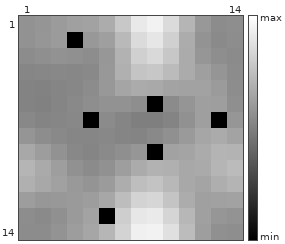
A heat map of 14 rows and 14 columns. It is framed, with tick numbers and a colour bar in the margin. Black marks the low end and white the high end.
Stripes: none. Calmest part: bottom left. Lone odd cells: 6, each lower than its neighbours. Histogram: skewed, a long tail of low values.
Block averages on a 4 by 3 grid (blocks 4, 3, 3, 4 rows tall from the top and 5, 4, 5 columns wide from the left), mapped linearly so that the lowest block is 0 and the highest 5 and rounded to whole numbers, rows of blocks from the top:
153 | 011 | 213 | 253
